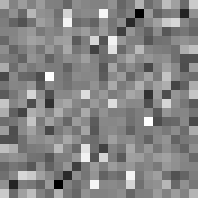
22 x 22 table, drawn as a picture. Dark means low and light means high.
Histogram: heavy tails on both sides. Odd rows or columns: none. Slope: none. Average level on the scale: 50%. Seam: none. Grain: fine. Symmetry: a half turn. Stripes: none.
